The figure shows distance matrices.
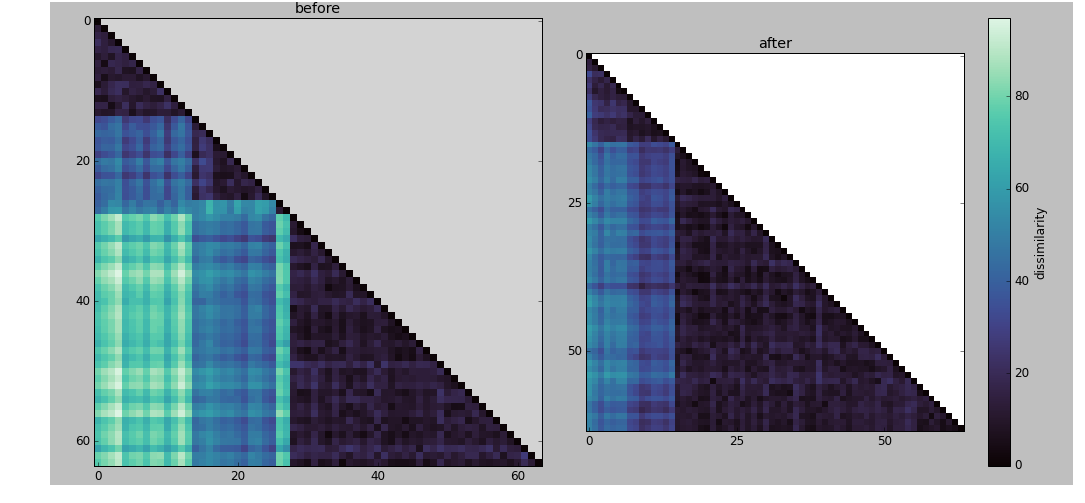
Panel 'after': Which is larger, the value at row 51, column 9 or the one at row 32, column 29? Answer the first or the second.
the first
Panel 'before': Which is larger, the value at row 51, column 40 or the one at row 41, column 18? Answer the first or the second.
the second
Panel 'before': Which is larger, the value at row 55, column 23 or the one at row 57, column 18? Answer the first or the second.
the first
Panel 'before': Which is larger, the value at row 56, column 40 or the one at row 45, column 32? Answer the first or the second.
the first
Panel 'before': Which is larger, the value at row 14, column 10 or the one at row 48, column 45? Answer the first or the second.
the first
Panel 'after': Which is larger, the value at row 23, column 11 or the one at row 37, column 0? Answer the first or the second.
the second
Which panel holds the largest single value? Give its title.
before
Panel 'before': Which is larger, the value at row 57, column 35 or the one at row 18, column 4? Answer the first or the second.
the second
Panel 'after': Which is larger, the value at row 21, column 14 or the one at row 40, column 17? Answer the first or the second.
the first
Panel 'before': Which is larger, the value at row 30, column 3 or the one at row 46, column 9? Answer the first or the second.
the first
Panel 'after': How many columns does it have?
64
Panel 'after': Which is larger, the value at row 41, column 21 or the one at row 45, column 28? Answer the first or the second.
the first
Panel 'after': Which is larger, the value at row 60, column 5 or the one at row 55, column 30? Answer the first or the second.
the first
